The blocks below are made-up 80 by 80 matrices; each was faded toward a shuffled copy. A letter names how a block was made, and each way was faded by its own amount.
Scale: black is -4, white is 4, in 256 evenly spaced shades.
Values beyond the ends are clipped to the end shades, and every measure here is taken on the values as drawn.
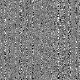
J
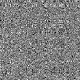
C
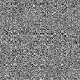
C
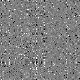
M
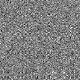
C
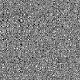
C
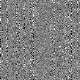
J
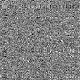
C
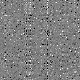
M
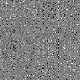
M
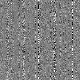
J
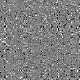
M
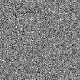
C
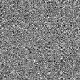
C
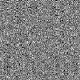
C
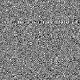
C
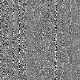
J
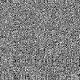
C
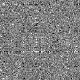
C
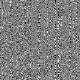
J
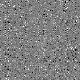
M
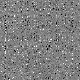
M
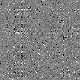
M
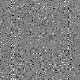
M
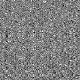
C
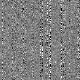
J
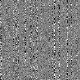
J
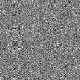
C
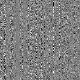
J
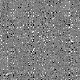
M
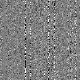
J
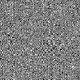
C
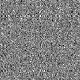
C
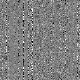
J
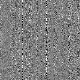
J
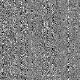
J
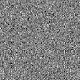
C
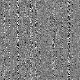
J
